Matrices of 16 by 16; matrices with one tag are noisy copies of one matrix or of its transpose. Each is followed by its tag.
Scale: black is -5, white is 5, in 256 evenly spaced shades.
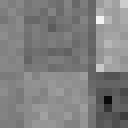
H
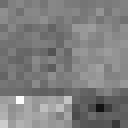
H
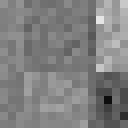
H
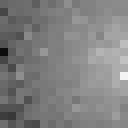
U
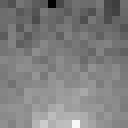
U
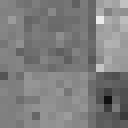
H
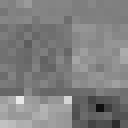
H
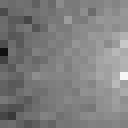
U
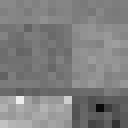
H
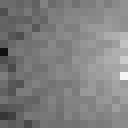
U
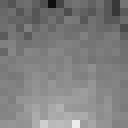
U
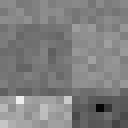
H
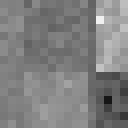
H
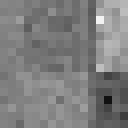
H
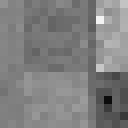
H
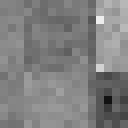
H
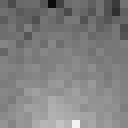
U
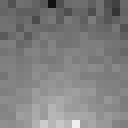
U
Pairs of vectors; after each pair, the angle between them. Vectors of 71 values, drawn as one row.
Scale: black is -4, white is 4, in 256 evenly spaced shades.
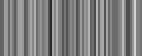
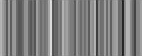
nearly opposite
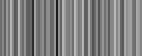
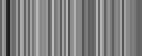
orthogonal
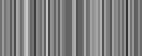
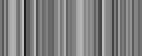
partly opposed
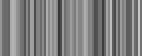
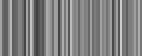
partly aligned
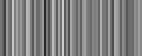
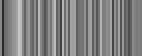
partly aligned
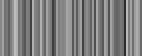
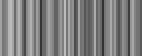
orthogonal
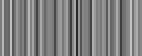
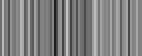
partly aligned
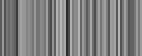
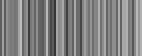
partly aligned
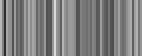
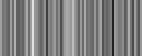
partly aligned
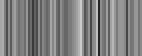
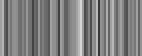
nearly parallel
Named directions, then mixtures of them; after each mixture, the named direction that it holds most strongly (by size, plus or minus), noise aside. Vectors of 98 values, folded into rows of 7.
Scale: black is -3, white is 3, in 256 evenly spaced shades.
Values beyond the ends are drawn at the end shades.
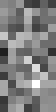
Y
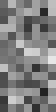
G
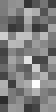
Y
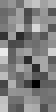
Y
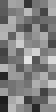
G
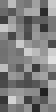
G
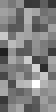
Y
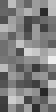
G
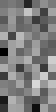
Y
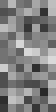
G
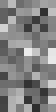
G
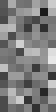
G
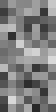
G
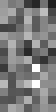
Y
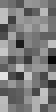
G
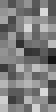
G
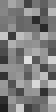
Y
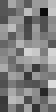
G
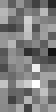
G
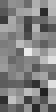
G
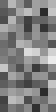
G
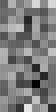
Y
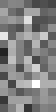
Y
